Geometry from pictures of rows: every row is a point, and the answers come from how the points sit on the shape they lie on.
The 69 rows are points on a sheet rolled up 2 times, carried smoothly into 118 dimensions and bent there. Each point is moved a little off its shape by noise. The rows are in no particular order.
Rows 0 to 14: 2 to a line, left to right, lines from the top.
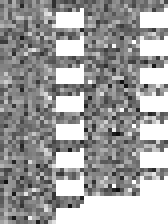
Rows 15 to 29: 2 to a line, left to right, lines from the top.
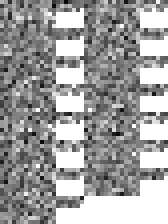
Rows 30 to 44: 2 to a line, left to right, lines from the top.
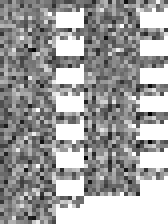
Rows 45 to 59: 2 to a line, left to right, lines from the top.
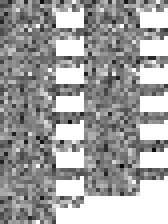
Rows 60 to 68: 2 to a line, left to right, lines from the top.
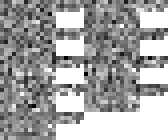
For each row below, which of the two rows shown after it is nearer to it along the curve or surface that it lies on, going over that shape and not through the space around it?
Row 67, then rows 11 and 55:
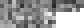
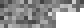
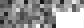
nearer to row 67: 11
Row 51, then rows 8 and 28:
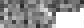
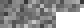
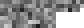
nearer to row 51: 28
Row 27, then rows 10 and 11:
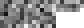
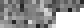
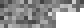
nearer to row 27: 10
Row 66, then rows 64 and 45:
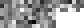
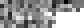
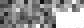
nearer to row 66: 45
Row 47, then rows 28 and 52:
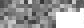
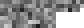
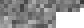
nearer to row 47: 52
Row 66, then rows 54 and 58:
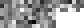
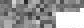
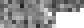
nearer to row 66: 58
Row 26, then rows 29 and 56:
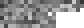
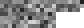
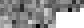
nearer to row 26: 56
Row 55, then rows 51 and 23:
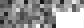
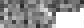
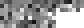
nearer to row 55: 23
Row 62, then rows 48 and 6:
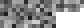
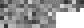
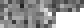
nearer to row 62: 6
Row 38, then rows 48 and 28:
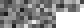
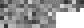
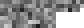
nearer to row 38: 28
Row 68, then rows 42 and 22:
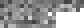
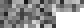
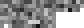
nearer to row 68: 22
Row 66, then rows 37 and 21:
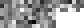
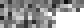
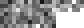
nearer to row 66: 21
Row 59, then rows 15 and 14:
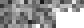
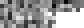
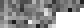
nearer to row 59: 15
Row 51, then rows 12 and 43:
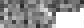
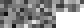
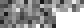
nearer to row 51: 12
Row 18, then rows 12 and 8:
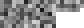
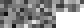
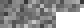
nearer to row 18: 12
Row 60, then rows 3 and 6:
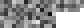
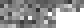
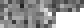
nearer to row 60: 6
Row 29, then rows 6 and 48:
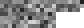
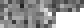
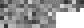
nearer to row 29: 6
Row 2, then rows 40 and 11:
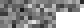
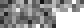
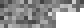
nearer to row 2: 40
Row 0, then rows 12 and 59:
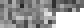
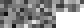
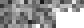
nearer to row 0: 12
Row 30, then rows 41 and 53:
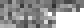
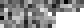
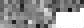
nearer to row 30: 53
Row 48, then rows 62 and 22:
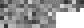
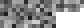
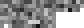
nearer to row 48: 22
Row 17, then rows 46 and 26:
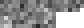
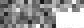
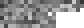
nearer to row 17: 26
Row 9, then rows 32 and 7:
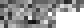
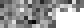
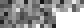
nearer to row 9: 32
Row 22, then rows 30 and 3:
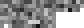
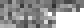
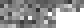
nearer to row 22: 30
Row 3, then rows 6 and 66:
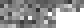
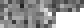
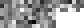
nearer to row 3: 6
